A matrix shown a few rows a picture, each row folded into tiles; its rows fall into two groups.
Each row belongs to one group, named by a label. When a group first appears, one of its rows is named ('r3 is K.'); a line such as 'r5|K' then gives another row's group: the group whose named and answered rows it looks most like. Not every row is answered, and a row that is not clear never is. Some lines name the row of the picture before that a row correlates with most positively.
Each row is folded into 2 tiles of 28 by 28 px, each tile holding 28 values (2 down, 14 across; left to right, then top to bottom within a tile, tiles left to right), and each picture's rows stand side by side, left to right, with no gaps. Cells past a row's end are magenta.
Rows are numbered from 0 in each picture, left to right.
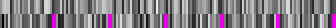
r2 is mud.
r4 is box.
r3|mud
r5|mud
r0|mud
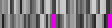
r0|mud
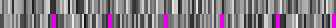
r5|box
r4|mud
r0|mud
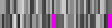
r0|box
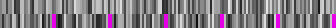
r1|box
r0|box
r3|mud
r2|mud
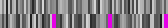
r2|box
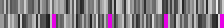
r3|box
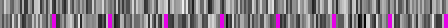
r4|mud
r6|mud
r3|mud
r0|mud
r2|box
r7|box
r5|box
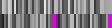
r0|mud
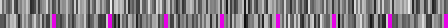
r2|mud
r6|box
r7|mud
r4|mud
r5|mud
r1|box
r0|box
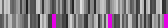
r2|mud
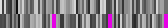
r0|box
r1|mud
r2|mud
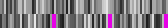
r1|box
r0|box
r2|box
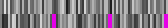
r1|mud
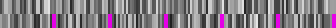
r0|mud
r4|mud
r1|box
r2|mud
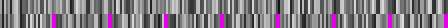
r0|mud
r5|mud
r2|box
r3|mud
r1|box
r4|mud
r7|mud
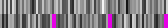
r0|box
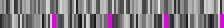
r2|box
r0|box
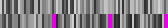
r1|box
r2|box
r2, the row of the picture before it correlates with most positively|3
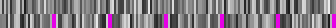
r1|box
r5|box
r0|mud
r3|box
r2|box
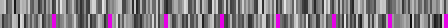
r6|box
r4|box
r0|box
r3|mud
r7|box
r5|mud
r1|mud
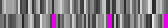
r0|mud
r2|mud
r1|mud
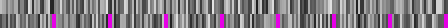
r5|mud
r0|mud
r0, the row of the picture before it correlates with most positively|1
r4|mud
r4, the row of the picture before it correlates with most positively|1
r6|mud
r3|mud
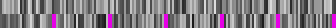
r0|mud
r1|box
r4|mud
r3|box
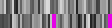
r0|box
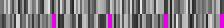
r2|mud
